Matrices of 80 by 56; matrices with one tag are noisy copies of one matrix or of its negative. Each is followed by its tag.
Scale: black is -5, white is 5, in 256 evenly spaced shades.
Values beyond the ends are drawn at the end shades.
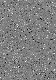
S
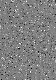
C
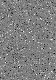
S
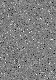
S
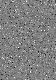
C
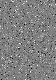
C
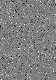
C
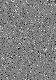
C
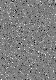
C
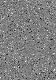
S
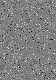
S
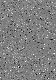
S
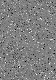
S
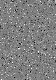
C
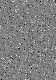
C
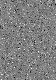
C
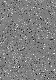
S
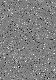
S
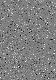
S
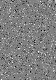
C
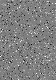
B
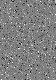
C
